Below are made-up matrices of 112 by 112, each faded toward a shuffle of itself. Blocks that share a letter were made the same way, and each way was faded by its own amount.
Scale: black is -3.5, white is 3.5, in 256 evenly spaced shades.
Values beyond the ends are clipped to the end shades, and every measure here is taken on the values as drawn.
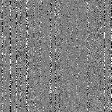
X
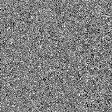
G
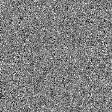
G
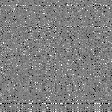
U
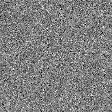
G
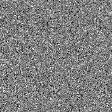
G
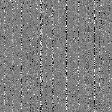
X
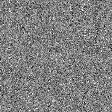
G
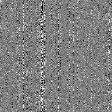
X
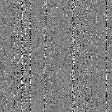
X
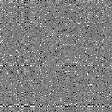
U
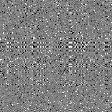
U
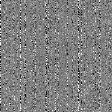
X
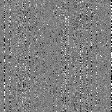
X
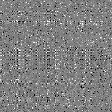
U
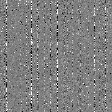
X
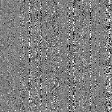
X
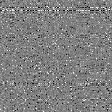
U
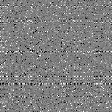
U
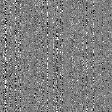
X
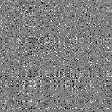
U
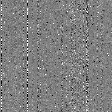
X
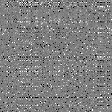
U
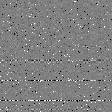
U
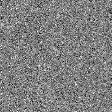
G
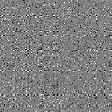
U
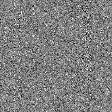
G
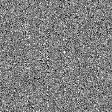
G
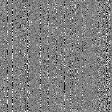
X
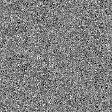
G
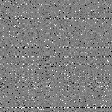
U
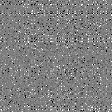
U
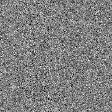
G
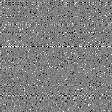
U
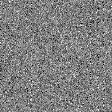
G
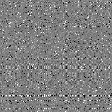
U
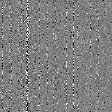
X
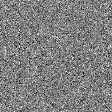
G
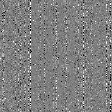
X
